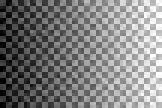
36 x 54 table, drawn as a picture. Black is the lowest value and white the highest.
On average the colour sits 50% of the way up the scale. The field is checkered. No lone cell stands out from its neighbours. Values rise toward the right.
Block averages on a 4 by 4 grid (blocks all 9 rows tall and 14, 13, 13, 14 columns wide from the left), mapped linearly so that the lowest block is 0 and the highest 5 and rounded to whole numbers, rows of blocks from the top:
0235
0235
0235
0235
